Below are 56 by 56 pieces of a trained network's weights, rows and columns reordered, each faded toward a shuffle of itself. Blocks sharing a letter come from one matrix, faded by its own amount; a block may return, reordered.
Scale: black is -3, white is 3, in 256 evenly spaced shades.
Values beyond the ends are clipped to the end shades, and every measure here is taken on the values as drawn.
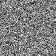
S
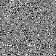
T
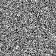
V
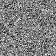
S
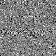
T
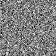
V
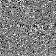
T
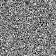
V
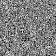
V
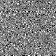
T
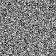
V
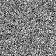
S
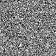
V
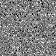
T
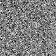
V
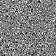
T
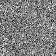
V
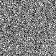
V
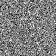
S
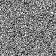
S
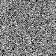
V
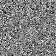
V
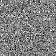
S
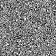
V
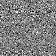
T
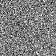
V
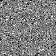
T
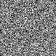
S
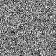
S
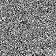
S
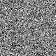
V
